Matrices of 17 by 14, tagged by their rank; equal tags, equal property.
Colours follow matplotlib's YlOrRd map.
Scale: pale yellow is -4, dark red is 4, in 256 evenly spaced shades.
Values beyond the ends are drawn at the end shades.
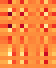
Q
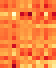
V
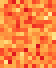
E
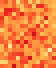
E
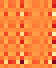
Q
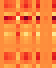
Q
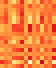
V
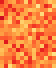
E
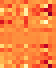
V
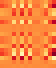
Q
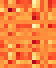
V
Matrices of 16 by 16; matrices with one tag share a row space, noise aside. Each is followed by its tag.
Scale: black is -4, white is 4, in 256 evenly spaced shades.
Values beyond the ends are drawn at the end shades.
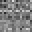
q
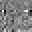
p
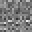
q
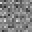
q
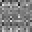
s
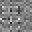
s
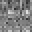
q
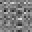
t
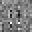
s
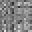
p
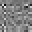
p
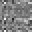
p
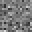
q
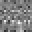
t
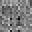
s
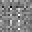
s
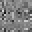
p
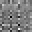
s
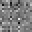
s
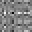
p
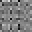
s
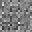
s
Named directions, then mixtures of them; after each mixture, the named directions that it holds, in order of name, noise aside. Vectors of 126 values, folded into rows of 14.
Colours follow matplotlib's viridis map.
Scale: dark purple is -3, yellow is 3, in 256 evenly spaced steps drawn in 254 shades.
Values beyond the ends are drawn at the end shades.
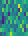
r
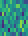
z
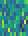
z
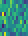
r, z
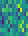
r, z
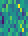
r, z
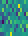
r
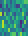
z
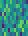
z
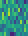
r, z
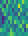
r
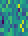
r, z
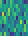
r, z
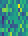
r, z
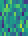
z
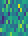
r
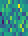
r, z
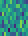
z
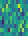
r, z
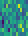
r, z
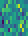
r, z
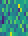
r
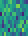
z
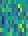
r, z
